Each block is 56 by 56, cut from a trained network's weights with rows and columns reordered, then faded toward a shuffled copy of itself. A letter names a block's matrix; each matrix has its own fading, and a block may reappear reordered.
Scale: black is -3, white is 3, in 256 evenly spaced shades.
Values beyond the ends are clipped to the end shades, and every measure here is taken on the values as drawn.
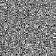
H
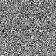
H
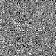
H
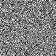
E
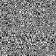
H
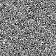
E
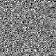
H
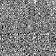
H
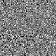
H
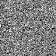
E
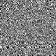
H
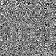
H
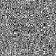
H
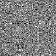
H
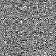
H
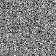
E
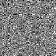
H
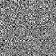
H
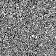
E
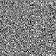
H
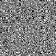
H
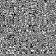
H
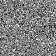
E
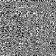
H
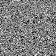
E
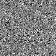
E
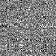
H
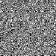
H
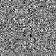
H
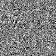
E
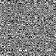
H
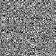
H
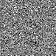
E
